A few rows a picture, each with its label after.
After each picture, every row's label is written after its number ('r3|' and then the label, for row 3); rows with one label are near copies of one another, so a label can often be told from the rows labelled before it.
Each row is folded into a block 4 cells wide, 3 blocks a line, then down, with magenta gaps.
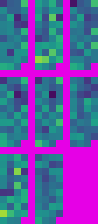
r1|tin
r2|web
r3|tin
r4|tin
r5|tin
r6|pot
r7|web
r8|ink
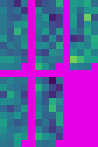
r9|pot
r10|tin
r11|web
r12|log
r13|pot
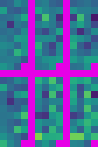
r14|ink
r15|log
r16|log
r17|ink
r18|web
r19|web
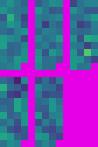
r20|log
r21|ink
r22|ink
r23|pot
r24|pot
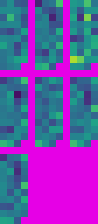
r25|log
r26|tin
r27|web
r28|tin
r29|ink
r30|tin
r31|tin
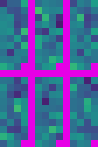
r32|tin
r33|log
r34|tin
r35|pot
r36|ink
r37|pot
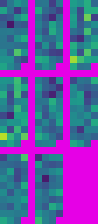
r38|ink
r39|pot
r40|web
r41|web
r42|pot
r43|tin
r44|tin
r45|ink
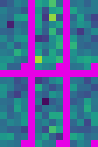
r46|ink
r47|web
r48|log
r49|pot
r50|ink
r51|pot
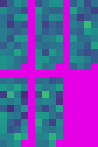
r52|ink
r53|ink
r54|pot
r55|log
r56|log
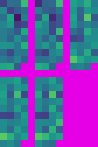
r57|tin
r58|tin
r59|web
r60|web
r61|web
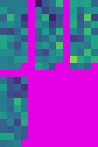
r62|log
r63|tin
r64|web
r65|pot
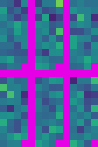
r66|pot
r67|tin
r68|log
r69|log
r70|ink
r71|tin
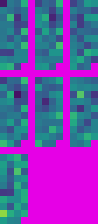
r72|tin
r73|tin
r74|ink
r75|tin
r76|ink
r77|log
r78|web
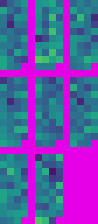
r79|ink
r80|web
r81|log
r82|ink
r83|pot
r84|ink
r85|log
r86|tin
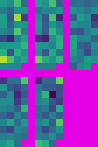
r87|web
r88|web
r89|log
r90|tin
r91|tin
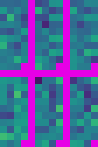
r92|log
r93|ink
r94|ink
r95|web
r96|tin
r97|tin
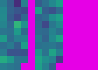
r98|pot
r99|ink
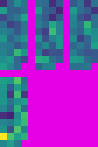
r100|ink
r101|pot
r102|pot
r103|web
